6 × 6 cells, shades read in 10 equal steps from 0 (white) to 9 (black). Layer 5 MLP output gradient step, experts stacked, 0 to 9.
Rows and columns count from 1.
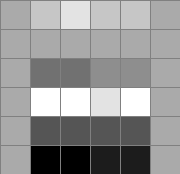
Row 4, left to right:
3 0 0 1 0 3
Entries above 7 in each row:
0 0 0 0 0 4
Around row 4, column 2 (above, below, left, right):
5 6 3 0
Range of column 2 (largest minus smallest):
9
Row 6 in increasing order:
3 3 8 8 9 9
